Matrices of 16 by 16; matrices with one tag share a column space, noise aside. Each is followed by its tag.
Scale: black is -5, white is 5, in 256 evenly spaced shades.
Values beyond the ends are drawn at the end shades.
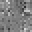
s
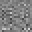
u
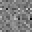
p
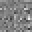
p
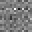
p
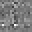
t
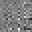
u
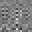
u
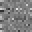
p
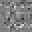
t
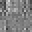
s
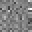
p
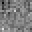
s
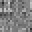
s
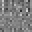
s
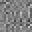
t
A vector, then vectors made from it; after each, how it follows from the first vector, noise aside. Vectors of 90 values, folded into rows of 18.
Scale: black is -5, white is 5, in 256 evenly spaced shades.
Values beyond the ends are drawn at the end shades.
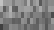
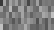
sign-scrambled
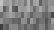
copied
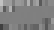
partly zeroed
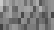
copied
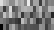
scaled up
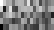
scaled up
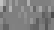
partly zeroed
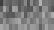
negated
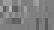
partly zeroed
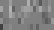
partly zeroed
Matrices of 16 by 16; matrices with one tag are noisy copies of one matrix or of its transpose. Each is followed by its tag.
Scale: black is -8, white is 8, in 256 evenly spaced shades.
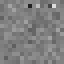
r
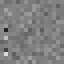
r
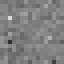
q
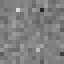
q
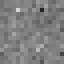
q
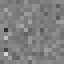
r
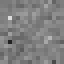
q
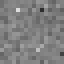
q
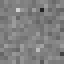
q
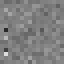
r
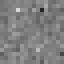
q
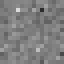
q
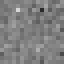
q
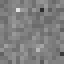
q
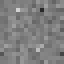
q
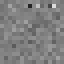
r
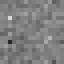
q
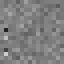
r
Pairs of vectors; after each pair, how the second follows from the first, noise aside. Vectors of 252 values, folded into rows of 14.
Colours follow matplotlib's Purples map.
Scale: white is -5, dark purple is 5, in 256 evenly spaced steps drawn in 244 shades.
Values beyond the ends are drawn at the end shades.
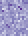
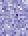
negated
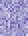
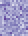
shuffled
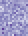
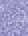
shrunk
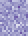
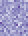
sign-scrambled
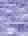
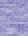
shrunk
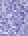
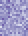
wrapped around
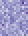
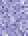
negated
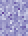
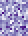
scaled up
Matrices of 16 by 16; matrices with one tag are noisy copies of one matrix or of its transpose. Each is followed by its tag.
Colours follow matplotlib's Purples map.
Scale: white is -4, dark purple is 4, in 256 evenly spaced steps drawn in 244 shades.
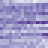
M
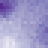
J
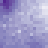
J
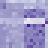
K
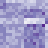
K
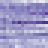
M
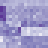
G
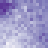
J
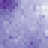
J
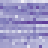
M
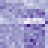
K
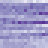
M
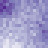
J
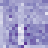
K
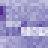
G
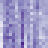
M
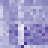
K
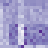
K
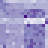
K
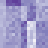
G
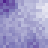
J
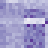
K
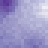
J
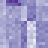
G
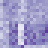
K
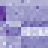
G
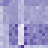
K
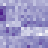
G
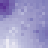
J
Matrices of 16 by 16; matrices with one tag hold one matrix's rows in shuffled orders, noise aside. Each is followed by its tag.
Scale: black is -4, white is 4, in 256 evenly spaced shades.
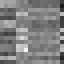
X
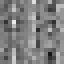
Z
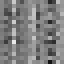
Z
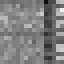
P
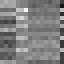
X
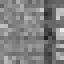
P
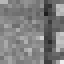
P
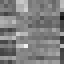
X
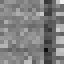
P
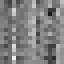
Z
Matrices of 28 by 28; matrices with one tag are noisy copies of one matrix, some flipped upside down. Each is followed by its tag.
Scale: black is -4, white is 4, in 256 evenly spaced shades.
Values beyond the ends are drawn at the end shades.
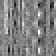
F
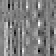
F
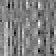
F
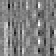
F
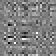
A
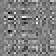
A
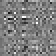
A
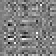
A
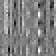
F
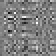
A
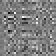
A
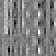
F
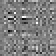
A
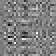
A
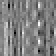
F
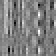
F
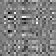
A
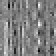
F
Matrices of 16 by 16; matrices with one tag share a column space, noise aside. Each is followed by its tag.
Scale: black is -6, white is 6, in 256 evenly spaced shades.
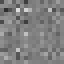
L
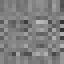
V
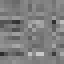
V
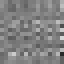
V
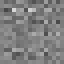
L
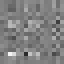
V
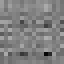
V
